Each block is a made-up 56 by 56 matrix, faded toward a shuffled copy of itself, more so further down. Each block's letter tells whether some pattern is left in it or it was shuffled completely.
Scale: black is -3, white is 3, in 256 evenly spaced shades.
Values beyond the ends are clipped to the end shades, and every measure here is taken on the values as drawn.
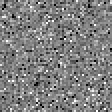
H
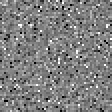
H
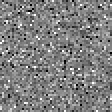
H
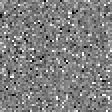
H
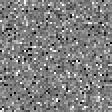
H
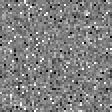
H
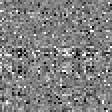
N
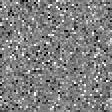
H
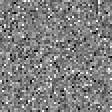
H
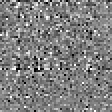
N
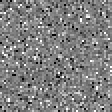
H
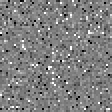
H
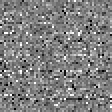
N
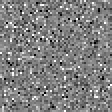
H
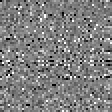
N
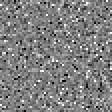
H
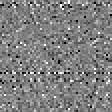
N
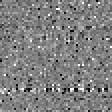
N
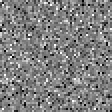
H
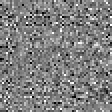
N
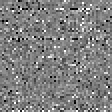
N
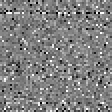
N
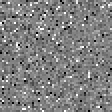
H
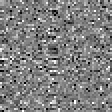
N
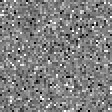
H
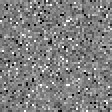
H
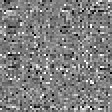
N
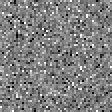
H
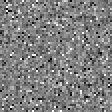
H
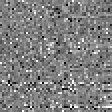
N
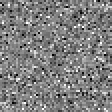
H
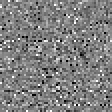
N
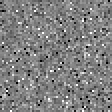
H
